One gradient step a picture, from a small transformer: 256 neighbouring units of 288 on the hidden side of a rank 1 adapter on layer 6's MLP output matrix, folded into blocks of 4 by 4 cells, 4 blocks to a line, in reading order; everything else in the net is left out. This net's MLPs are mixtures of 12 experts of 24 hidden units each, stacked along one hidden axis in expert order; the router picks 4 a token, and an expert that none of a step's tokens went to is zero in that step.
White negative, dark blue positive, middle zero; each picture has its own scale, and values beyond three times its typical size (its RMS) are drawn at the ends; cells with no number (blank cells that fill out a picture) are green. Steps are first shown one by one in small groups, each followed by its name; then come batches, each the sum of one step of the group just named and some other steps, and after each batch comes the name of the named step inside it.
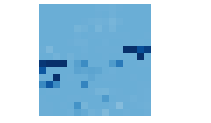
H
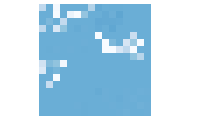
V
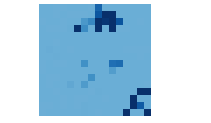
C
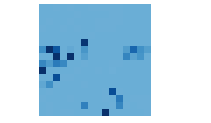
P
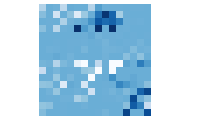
C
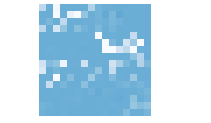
V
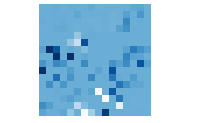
P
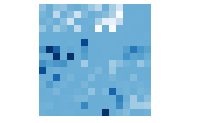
P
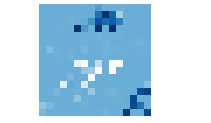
C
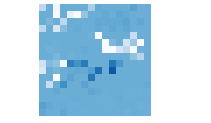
V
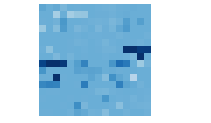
H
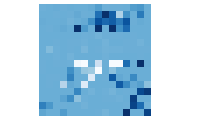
C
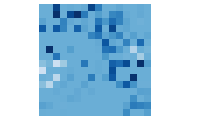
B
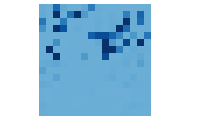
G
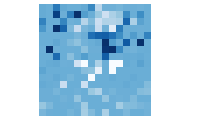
G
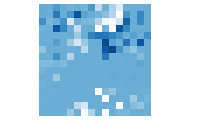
G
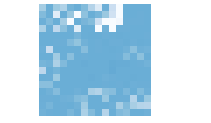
B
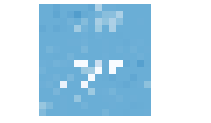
B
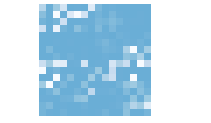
B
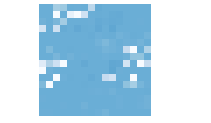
B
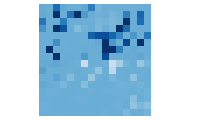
G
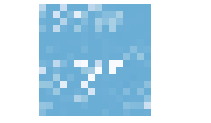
B
